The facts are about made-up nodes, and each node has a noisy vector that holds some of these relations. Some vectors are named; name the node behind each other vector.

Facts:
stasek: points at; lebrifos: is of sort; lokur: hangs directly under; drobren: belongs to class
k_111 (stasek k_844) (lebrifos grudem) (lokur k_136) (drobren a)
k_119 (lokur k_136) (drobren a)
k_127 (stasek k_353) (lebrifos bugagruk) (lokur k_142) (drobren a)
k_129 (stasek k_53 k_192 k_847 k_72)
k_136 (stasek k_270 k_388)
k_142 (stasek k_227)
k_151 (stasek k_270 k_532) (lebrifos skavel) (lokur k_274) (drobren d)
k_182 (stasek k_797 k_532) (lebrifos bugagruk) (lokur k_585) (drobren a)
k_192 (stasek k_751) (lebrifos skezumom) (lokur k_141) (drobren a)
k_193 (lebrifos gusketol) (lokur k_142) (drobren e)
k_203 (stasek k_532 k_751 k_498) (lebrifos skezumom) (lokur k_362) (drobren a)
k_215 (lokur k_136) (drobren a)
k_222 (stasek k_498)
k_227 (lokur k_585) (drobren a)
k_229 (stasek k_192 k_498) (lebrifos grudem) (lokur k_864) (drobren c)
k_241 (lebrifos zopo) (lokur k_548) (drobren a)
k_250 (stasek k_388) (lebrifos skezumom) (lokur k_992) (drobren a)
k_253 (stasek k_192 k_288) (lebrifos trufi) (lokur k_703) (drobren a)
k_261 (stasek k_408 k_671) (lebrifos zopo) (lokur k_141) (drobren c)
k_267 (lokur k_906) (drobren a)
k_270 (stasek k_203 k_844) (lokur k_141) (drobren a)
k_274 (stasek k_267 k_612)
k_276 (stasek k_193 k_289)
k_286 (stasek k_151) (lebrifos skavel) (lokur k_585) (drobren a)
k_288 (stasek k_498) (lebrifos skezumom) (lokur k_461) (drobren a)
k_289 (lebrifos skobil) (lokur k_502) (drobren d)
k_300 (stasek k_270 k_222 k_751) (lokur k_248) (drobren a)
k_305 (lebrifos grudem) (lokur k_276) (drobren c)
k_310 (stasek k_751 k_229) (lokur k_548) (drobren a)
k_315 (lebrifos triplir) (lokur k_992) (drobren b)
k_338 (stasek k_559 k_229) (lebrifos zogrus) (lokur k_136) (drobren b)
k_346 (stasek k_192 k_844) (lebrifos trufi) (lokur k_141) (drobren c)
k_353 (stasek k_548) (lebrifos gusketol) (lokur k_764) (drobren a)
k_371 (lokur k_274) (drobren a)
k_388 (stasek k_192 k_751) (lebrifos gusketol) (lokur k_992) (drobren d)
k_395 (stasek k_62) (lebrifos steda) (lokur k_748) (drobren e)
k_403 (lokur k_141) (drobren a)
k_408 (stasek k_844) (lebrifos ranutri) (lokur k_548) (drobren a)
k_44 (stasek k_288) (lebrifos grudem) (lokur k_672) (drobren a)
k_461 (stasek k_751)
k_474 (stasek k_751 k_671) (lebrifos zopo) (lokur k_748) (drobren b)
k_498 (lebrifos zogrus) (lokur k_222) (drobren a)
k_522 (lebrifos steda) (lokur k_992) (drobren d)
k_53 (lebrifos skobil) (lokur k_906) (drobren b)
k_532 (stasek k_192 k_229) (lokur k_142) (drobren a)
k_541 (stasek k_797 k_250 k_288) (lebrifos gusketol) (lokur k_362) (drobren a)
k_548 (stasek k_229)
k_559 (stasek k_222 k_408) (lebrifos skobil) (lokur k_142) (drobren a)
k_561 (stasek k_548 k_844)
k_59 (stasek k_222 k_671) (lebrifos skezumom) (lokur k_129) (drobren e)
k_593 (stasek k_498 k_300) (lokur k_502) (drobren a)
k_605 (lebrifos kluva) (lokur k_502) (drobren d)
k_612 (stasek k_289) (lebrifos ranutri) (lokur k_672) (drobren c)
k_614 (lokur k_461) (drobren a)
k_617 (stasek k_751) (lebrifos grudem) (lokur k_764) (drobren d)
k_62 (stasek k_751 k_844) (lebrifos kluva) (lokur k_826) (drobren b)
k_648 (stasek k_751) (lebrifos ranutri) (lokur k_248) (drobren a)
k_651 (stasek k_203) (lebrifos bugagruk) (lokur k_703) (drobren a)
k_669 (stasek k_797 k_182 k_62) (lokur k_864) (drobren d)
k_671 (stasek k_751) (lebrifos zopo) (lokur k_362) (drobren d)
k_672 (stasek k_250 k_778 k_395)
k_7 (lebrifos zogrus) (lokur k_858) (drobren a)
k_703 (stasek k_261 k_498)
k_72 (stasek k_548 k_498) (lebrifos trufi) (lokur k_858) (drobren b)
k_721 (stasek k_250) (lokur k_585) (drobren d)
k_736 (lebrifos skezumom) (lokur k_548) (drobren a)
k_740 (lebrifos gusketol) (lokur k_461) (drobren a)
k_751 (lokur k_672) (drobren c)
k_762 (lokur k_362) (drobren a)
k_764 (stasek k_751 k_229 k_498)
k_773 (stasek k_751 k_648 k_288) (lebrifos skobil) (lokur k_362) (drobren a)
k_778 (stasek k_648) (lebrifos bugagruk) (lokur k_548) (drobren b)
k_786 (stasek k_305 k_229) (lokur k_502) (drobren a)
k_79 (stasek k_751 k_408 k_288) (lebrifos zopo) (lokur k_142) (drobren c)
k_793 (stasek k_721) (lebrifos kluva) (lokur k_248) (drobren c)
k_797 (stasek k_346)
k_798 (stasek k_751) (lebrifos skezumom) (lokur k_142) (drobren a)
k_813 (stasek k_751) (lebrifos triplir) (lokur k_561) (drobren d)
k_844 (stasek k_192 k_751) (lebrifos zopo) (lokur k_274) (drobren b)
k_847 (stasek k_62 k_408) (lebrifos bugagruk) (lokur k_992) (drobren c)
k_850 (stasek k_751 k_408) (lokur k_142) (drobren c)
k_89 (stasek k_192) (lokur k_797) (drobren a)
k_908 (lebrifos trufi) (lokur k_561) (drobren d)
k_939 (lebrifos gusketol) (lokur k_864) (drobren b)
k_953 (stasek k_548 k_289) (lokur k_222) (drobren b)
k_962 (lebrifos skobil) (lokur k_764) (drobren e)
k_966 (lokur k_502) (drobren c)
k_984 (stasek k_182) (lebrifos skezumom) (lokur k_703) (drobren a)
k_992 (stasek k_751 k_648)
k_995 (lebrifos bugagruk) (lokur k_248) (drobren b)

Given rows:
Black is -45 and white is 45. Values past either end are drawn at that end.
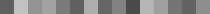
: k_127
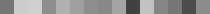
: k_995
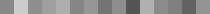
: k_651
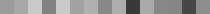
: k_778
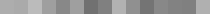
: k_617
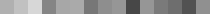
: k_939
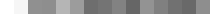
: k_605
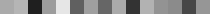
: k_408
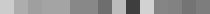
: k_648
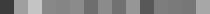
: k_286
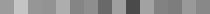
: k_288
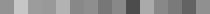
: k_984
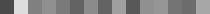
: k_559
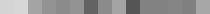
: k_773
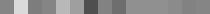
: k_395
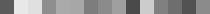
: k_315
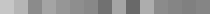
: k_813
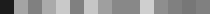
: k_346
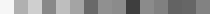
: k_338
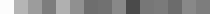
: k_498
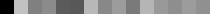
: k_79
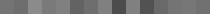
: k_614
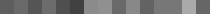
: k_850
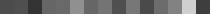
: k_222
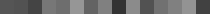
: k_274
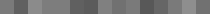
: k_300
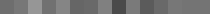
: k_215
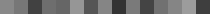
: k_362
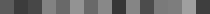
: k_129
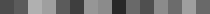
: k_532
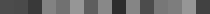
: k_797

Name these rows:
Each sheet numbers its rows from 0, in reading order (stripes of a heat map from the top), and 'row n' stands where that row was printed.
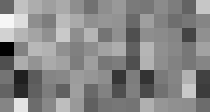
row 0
k_111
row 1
k_793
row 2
k_736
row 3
k_844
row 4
k_253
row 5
k_548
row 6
k_764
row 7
k_59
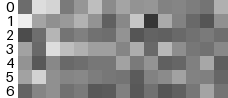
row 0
k_305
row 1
k_62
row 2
k_953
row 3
k_192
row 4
k_751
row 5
k_193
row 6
k_593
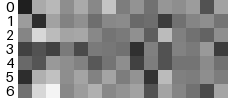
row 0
k_241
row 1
k_310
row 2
k_250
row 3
k_142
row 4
k_89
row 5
k_72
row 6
k_53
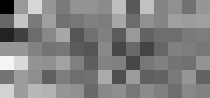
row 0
k_474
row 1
k_671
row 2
k_270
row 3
k_762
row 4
k_541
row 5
k_966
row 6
k_388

